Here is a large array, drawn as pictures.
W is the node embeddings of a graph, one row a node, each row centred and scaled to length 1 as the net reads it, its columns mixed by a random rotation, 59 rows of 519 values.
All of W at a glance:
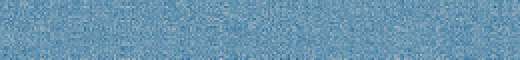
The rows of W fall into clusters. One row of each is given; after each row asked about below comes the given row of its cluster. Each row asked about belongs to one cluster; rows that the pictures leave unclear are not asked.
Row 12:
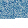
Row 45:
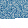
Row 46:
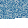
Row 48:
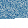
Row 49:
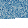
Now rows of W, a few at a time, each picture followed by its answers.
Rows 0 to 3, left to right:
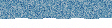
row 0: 49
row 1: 45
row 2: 12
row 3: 49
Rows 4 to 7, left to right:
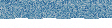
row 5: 12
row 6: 45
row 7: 45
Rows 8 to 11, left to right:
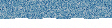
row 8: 49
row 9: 12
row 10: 48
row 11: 49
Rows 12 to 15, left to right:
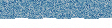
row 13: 49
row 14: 12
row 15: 48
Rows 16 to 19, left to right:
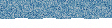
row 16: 45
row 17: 48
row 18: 49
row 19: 49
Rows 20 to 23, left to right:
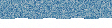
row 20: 45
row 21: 45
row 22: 46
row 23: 48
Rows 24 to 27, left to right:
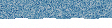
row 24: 45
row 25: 49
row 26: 48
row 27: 46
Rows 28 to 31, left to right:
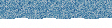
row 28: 46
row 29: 46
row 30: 46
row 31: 45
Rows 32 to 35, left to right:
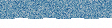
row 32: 12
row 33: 49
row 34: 45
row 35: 12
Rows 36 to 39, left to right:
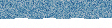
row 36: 48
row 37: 46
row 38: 12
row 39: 49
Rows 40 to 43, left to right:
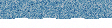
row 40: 46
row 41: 12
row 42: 46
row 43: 45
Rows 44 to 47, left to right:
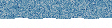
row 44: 12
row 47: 49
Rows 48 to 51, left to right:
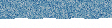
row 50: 46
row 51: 48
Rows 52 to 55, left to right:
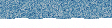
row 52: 46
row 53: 45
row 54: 49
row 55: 49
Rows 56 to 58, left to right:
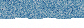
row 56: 49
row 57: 12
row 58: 45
